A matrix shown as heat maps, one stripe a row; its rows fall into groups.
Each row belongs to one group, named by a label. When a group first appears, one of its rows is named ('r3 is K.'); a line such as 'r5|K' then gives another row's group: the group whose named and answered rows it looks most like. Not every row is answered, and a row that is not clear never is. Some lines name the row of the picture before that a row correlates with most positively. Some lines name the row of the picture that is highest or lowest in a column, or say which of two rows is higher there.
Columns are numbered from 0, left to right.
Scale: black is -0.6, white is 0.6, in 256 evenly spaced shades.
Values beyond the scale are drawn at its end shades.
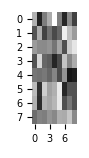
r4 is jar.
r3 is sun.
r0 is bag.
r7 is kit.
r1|sun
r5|bag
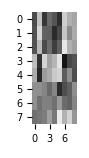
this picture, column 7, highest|7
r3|bag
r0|sun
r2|sun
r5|jar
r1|sun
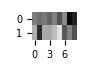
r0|jar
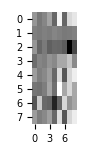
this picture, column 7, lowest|2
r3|kit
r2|jar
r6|sun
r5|kit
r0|kit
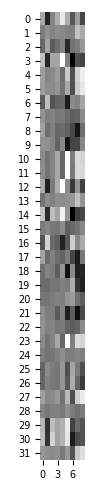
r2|sun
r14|bag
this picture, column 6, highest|16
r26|jar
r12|bag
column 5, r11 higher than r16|Yes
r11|kit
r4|kit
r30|bag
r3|bag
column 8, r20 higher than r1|No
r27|kit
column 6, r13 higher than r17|Yes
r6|sun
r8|jar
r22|jar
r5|kit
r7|jar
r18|jar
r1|kit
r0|bag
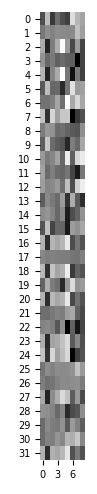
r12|kit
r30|kit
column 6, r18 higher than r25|No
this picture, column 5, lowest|22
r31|bag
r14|jar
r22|jar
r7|bag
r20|bag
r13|jar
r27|bag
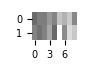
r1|kit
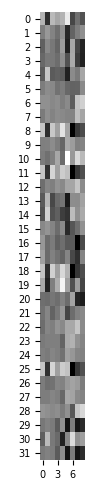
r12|kit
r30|sun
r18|bag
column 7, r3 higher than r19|No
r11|bag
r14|sun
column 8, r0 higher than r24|No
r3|jar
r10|kit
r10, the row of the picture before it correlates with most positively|1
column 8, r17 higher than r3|Yes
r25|bag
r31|jar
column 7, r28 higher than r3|Yes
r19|bag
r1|jar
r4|sun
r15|jar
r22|kit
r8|bag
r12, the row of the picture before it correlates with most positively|0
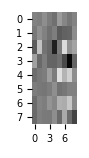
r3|jar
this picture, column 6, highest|2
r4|kit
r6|kit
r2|sun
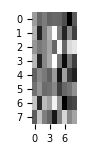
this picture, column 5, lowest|4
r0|jar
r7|sun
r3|bag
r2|kit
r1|bag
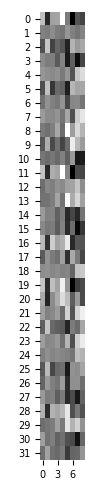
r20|bag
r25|sun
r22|sun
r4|kit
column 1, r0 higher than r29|No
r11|bag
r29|kit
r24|kit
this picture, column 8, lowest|10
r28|bag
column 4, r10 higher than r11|No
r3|jar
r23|kit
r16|bag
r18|kit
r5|sun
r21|kit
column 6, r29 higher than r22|Yes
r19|bag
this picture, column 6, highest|9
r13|kit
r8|kit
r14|jar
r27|jar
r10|jar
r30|jar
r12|kit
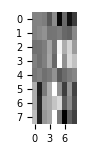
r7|bag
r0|jar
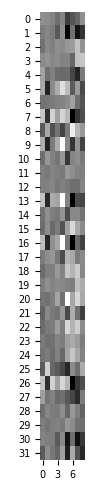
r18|kit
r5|bag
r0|jar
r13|bag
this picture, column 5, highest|20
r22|kit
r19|kit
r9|bag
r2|kit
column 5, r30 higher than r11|No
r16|bag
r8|sun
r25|sun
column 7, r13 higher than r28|No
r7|bag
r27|jar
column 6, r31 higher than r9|Yes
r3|kit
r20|kit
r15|sun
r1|jar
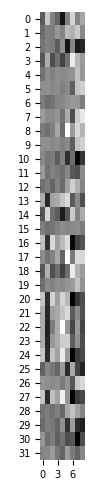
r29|jar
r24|bag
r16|bag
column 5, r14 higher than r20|No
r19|kit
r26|kit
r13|bag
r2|jar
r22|bag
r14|sun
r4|kit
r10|jar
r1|kit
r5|kit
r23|bag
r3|sun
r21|bag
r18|sun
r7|kit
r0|sun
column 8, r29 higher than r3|No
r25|jar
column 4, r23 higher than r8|Yes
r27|bag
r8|kit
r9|kit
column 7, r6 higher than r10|Yes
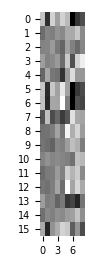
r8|kit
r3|kit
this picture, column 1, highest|7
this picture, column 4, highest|6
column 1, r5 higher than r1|No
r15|bag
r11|kit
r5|bag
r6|bag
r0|bag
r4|sun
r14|kit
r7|sun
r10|kit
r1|kit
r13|jar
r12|kit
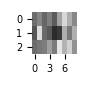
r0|sun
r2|kit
